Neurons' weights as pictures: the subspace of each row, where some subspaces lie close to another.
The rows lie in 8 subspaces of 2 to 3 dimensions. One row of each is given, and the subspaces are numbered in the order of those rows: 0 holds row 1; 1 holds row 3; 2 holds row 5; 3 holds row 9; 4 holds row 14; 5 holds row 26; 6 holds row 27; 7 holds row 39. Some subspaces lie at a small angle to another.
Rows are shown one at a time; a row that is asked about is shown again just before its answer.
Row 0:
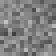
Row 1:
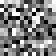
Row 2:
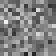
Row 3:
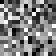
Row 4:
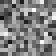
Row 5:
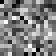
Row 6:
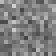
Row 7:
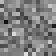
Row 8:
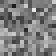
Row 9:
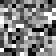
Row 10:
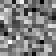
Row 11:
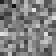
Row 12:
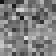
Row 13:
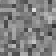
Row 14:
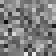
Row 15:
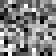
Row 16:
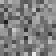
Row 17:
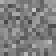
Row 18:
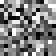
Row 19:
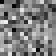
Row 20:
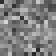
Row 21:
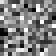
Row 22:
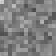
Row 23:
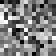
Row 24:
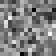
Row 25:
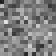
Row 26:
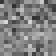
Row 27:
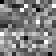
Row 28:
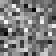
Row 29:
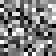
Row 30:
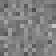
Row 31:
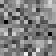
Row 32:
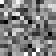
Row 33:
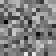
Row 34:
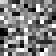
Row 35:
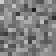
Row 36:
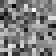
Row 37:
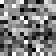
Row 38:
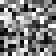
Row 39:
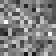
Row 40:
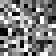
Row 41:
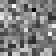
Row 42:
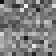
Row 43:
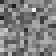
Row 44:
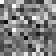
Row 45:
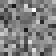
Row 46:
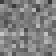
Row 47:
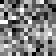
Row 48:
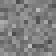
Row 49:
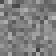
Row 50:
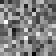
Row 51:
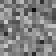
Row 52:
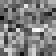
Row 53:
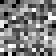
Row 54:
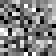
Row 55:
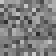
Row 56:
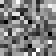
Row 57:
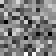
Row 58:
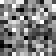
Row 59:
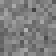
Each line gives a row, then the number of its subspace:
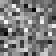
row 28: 7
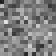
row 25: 4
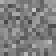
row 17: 0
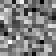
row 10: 6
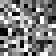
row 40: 7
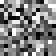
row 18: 5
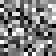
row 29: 4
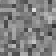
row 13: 3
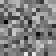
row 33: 5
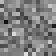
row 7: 4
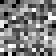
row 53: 3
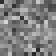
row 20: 2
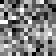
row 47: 1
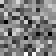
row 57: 7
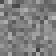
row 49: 2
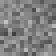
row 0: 6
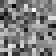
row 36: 3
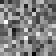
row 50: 1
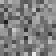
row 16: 1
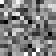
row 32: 2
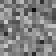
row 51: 6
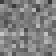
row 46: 6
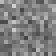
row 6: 1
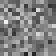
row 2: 5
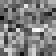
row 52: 3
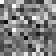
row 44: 5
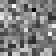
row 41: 3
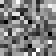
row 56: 2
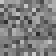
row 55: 0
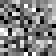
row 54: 7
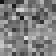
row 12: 0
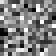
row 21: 2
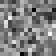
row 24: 3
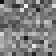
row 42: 6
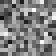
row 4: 6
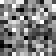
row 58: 0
